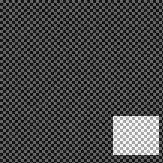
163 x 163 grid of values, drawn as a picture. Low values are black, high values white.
Average level on the scale: 30%. Mirror symmetry: none. Ninth with the highest average: bottom right. Odd patch: higher, in the bottom right.
